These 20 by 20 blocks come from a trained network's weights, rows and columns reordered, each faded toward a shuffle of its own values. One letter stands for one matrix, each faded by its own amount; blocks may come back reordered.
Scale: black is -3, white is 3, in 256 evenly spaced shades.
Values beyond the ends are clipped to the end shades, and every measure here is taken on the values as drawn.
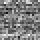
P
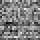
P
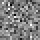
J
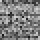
P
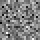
J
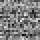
P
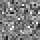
J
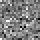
J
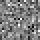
J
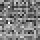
P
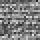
P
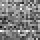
P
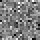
J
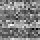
P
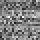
P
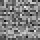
P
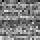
P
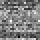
P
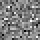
J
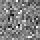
J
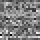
P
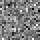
J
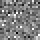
J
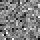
J
